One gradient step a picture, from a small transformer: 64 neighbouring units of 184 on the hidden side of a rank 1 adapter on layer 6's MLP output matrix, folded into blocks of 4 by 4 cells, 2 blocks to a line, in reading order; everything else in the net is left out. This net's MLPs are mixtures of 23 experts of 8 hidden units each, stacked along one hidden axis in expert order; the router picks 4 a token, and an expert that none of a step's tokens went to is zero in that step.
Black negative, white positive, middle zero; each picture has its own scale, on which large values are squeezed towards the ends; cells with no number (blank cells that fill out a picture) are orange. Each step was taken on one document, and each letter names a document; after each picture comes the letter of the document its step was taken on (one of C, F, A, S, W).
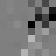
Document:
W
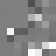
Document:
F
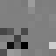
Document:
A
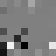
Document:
A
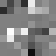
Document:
F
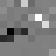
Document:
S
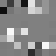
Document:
F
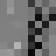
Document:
W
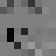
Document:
F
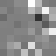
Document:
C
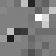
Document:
S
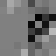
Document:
W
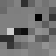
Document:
S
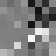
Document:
W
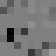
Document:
F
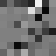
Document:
C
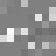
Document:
S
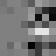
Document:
C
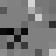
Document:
A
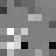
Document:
A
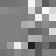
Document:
C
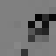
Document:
W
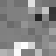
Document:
C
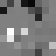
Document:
F
